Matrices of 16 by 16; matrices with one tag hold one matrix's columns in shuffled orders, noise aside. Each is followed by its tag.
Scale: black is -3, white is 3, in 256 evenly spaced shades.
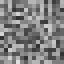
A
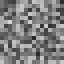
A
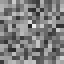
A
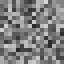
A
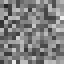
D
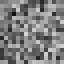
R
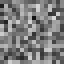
R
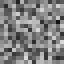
R
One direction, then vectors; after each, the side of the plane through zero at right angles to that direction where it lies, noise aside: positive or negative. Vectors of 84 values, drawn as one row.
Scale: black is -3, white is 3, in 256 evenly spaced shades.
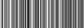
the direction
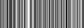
negative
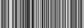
positive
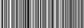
positive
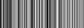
negative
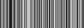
negative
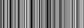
negative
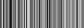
negative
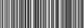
positive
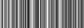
positive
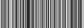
positive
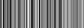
negative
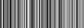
negative
